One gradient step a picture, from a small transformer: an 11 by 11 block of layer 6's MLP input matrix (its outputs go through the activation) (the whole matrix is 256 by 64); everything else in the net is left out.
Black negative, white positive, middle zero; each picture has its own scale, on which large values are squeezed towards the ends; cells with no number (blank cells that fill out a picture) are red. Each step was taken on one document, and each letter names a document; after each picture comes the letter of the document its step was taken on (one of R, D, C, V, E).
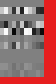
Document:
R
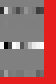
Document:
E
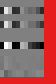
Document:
E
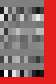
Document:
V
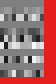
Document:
V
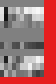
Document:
V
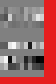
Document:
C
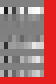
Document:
V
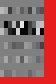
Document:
R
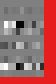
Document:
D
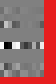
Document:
E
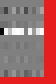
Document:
R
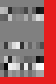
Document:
C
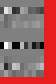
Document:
E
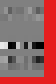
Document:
C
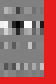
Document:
D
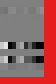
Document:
C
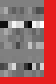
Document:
D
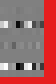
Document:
D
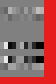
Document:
C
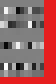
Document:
D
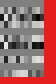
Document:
V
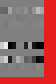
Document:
C
